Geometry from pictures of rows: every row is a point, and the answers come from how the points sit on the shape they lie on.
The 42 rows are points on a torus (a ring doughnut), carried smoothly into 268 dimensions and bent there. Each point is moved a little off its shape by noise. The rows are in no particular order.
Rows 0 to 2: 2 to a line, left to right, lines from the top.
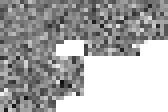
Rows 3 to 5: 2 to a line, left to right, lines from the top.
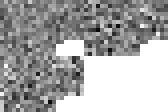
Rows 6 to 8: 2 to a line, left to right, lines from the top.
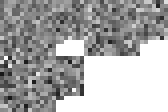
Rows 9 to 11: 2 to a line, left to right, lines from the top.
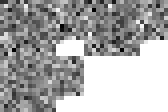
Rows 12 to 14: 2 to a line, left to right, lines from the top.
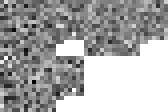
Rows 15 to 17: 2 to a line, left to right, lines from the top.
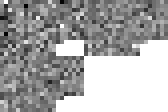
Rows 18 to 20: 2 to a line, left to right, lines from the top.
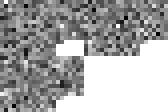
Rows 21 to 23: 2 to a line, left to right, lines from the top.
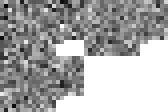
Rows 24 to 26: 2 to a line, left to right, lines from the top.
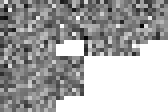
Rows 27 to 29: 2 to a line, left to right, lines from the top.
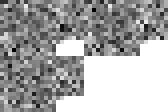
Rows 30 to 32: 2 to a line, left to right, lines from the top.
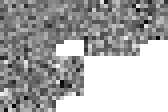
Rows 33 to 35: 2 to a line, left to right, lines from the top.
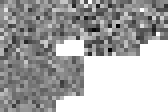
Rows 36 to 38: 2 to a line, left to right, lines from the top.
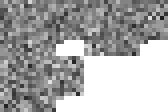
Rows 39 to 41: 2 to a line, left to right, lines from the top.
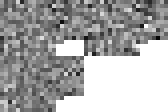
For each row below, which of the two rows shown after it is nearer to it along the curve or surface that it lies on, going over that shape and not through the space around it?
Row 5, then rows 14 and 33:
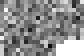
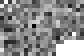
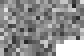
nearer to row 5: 33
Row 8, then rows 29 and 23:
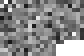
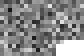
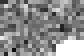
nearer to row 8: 23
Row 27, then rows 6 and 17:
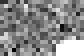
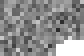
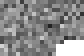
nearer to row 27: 6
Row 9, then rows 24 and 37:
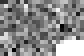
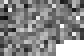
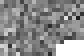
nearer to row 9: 37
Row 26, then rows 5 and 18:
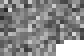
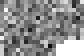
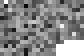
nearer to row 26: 18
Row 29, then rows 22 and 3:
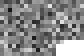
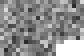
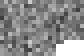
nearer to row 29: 22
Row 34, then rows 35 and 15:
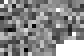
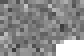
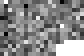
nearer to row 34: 15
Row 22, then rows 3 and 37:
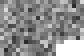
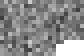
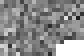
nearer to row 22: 3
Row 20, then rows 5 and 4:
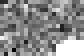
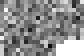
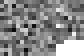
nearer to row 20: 5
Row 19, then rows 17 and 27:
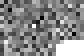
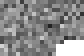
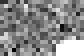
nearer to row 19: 17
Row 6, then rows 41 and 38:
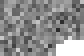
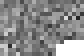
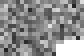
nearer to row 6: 38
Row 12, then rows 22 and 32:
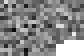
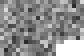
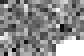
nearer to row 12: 22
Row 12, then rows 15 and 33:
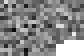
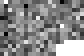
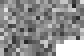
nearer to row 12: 15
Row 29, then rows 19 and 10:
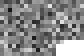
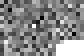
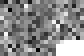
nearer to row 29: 10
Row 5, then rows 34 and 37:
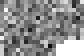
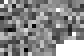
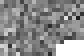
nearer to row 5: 34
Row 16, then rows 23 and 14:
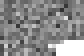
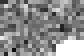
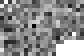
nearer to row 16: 23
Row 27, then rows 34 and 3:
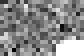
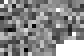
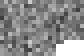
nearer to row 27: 3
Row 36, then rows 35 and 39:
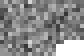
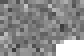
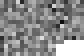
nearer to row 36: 39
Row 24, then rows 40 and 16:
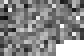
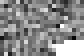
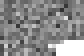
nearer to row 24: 40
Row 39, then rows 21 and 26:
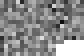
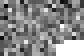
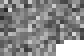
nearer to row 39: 21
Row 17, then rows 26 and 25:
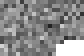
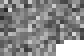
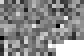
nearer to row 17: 26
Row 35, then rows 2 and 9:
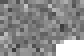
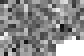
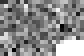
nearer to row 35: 9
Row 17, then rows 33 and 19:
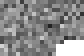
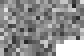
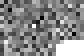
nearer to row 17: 19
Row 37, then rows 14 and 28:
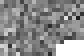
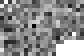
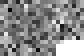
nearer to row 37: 28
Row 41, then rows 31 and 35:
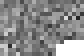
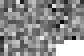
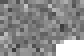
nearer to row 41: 31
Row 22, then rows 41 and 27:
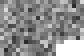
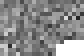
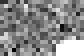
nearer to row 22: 27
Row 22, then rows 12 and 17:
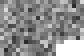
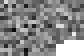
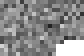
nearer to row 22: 12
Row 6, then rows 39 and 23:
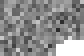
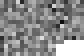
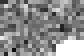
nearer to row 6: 23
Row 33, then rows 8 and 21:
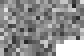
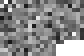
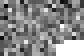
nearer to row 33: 8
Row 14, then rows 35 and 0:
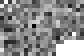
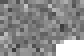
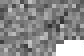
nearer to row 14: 0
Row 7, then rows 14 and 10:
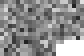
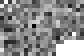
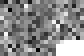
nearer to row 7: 10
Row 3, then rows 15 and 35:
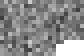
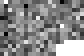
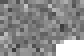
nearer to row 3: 15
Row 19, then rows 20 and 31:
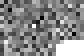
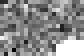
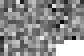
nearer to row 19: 31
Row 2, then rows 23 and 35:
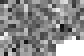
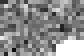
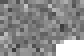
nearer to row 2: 23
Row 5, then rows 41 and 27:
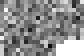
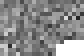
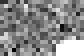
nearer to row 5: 27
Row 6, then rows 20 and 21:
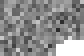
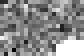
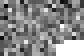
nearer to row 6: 20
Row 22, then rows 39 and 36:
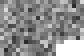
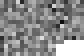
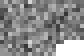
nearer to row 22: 36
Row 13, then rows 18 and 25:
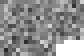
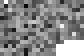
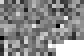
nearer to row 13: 18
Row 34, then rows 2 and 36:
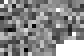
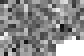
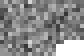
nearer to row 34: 36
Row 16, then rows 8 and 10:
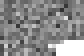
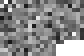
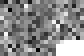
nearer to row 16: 10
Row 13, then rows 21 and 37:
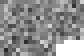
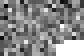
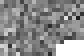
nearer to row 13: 37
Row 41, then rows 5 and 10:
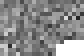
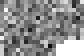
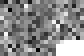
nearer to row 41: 10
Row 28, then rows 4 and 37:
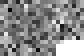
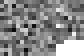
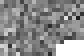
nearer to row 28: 37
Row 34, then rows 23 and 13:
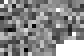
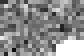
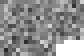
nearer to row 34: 13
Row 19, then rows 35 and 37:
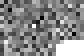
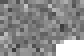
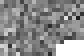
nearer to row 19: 37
